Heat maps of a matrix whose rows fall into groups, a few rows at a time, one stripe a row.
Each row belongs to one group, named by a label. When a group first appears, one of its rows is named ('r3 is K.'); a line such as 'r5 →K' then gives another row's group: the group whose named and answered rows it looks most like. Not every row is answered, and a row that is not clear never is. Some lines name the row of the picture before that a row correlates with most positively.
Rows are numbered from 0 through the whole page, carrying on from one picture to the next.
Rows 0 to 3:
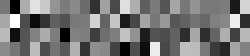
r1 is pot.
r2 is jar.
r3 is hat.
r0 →jar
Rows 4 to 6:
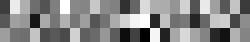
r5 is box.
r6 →hat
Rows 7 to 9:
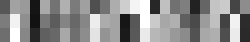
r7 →box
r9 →pot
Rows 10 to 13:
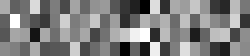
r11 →pot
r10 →hat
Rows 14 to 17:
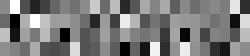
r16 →jar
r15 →jar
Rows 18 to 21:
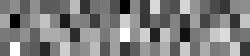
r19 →jar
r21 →pot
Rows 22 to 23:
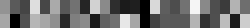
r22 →hat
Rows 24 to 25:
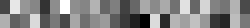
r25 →hat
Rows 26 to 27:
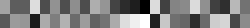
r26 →hat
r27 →box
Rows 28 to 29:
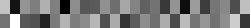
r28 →jar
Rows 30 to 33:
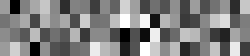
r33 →pot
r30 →jar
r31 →box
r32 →hat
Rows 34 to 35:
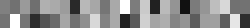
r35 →pot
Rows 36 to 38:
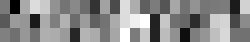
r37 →box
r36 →jar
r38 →box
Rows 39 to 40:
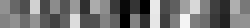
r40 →hat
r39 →hat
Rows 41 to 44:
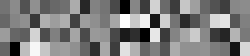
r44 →jar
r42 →box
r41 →hat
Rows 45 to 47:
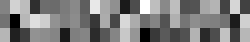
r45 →pot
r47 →jar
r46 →jar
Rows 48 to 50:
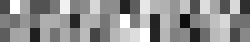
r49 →box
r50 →box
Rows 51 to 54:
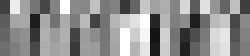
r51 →pot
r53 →box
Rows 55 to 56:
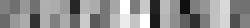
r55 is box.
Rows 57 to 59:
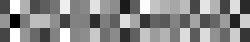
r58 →jar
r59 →pot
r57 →pot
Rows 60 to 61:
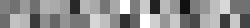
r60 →box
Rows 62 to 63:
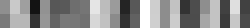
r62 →pot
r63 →pot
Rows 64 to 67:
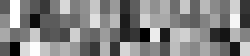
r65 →pot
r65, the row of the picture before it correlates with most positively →62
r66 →hat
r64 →pot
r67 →jar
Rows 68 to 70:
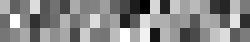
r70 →box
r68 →hat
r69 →pot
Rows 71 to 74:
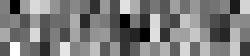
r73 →hat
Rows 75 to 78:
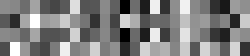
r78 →pot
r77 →hat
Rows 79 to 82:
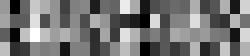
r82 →jar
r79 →jar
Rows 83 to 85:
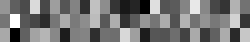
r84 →pot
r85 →jar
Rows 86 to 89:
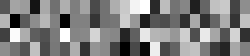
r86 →box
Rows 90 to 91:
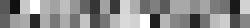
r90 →jar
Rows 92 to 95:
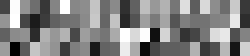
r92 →pot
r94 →box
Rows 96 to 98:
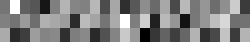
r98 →jar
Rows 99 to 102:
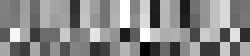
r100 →box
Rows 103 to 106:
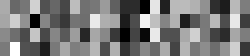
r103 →hat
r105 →hat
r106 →pot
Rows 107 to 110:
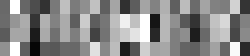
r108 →box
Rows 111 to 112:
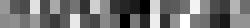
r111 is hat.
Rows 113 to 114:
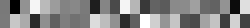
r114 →pot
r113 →jar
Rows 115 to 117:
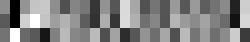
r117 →pot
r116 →jar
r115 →jar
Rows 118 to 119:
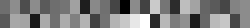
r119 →box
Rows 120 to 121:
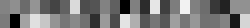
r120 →hat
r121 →jar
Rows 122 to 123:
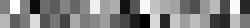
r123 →hat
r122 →pot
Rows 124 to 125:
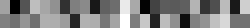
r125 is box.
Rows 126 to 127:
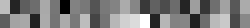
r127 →box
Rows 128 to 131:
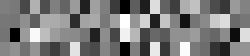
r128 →hat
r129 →box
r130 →jar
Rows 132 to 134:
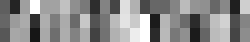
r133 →box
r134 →box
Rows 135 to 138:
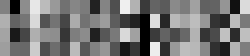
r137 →jar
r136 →hat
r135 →jar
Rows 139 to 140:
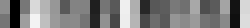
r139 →jar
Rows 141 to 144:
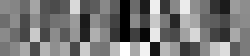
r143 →hat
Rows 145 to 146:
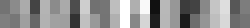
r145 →box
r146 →box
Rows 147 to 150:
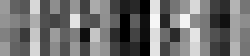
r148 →hat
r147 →hat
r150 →hat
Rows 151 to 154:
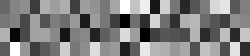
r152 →hat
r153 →jar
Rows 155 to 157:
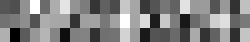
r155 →jar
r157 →jar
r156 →box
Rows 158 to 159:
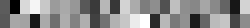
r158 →jar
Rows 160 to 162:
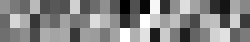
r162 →box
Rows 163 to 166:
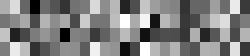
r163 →pot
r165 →jar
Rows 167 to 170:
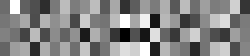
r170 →box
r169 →hat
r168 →box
